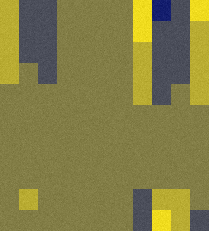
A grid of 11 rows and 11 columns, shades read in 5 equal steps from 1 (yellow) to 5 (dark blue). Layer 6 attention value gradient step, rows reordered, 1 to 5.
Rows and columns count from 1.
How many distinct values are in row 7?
1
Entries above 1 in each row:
9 10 11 11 11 11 11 11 11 11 10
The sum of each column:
29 35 37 33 33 33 33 28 36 35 28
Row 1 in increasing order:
1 1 2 3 3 3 3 4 4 4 5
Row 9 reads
3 3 3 3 3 3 3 3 3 3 3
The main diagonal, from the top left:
2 4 4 3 3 3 3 3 3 2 4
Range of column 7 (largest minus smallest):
0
